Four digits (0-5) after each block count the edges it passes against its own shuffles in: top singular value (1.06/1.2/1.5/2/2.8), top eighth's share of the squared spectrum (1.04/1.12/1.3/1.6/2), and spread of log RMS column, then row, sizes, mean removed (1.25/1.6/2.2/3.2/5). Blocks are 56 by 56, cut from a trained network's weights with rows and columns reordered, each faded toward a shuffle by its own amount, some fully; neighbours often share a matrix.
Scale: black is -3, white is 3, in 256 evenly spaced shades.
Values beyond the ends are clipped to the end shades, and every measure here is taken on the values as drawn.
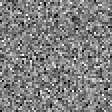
0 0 0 0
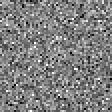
0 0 0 0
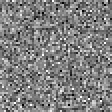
1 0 0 0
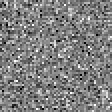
0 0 0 0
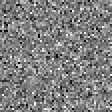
0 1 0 0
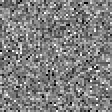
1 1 1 0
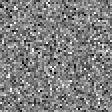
0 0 0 0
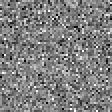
0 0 0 0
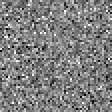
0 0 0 0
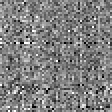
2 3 1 3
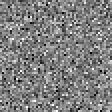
0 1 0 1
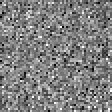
2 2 0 1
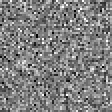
1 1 0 0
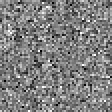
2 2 0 1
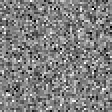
1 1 0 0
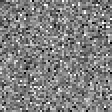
0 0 0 0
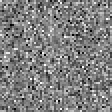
0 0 0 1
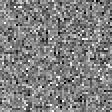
1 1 0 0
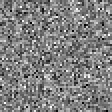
1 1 0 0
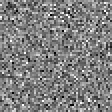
2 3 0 1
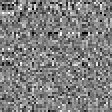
3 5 2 3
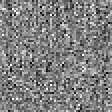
2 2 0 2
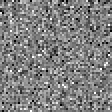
1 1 0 1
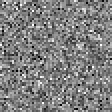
1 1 0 0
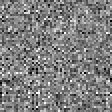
3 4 2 2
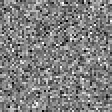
2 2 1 0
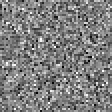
1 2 0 0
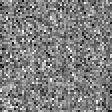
1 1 0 0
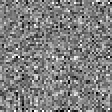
3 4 2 2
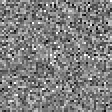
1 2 0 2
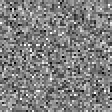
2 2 0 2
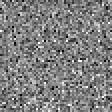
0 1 0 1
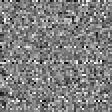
2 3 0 3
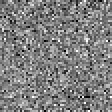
2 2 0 2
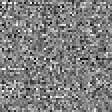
2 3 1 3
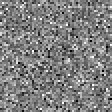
0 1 0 0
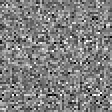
2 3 0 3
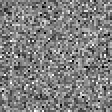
1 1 0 1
